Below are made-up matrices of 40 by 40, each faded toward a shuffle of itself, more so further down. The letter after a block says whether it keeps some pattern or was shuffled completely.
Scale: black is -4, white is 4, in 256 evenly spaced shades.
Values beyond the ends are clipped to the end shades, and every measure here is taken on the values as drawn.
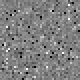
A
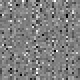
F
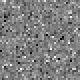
A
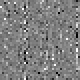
F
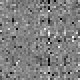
F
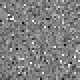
A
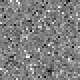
A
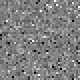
A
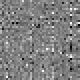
F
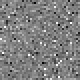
A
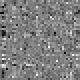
F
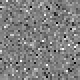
A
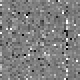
F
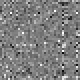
F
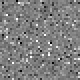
A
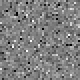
A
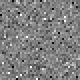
A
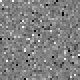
A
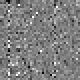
F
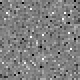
A
